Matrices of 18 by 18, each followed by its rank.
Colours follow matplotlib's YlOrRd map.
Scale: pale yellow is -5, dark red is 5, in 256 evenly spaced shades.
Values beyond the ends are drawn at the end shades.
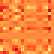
two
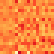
three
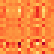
two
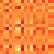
two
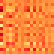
two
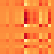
one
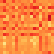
three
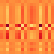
one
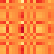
one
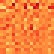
three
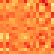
three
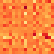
three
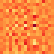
three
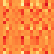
two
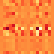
two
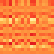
two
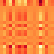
one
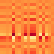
one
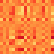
two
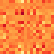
three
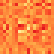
three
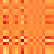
one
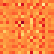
three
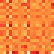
two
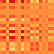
one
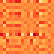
two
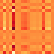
one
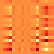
one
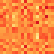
three
